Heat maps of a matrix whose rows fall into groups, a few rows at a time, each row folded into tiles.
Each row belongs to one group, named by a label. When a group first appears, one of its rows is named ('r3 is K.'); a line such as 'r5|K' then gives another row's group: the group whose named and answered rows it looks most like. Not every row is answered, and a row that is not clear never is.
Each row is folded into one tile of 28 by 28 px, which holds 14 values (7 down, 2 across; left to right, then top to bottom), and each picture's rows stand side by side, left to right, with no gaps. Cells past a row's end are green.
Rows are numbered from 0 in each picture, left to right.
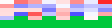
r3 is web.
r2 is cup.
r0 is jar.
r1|cup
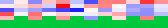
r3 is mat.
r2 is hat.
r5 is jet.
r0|hat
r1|hat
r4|cup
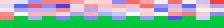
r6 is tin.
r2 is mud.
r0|cup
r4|mat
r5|tin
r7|jar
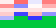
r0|jar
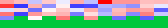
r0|jar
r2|cup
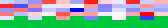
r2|hat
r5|tin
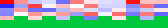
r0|jet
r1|hat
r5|jar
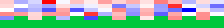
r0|tin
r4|cup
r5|cup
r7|cup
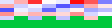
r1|tin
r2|web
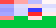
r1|hat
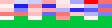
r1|jar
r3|jet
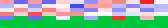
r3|mat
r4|jet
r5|jet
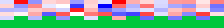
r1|jar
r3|tin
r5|tin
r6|mud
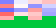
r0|hat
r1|cup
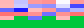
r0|hat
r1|mud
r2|web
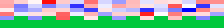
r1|web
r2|cup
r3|jet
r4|mat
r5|hat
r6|hat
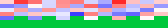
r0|mud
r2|jar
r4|jet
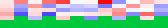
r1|jar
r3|web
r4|mat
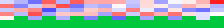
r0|jar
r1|mat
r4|mud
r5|tin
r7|web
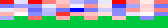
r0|mud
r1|jet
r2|hat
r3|hat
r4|jet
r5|jar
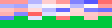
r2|jet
